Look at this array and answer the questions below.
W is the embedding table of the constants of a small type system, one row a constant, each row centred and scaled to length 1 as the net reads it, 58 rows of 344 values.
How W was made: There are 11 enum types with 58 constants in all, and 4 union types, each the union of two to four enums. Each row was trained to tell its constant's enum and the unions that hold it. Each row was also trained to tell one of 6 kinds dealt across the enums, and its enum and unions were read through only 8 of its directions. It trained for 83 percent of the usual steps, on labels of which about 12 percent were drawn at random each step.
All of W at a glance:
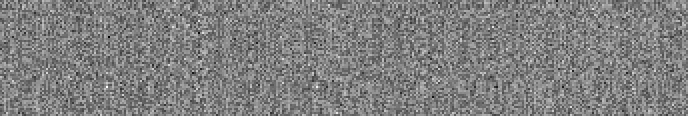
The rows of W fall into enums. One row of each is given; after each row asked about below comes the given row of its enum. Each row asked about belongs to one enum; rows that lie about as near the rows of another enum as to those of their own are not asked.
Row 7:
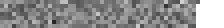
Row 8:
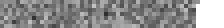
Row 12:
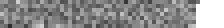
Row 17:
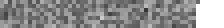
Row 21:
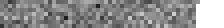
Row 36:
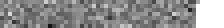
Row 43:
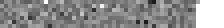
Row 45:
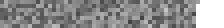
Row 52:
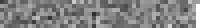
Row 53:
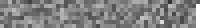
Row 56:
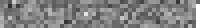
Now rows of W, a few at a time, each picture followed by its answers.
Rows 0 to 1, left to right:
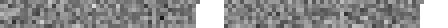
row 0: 53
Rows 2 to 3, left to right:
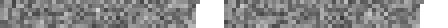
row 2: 53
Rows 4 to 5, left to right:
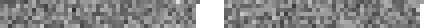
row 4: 21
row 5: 8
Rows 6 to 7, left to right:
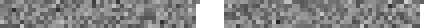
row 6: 56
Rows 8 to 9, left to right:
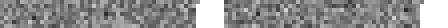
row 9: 52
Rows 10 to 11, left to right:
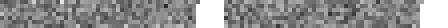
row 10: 21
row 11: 52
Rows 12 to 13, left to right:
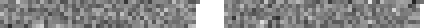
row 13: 12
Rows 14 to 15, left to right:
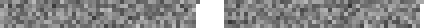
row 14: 7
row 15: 52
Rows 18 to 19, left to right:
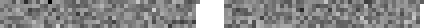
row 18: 12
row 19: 56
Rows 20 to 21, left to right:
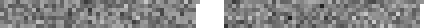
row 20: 45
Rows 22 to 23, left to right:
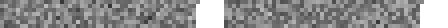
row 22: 52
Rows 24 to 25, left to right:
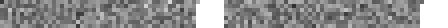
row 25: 21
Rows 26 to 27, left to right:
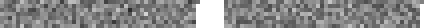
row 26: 12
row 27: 8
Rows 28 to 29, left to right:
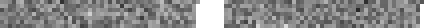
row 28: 12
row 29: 56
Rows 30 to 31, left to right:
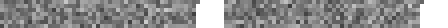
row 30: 21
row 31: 53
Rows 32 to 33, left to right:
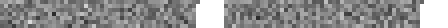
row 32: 7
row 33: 7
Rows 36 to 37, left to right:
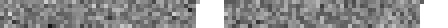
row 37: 21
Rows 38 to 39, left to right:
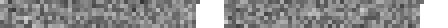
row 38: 56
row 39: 56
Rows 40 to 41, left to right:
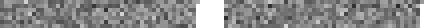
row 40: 45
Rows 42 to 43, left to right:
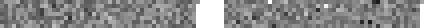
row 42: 45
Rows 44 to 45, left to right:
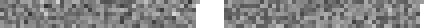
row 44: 52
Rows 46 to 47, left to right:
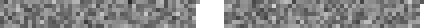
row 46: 36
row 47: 53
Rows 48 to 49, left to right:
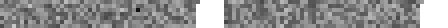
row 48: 21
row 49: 45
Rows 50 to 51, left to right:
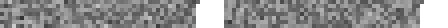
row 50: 53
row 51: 53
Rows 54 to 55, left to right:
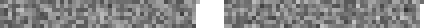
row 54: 45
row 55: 52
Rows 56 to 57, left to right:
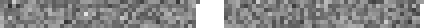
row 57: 8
